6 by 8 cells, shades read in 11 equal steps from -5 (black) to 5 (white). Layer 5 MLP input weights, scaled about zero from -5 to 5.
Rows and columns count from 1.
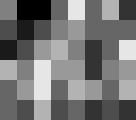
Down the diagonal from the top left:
0 -4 1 1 2 -3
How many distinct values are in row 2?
5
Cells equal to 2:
6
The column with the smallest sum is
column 2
